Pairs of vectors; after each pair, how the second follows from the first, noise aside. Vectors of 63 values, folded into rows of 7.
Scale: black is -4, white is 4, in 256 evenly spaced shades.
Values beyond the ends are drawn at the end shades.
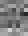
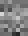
wrapped around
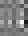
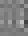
shrunk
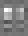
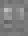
shrunk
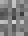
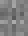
shrunk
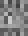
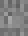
shrunk
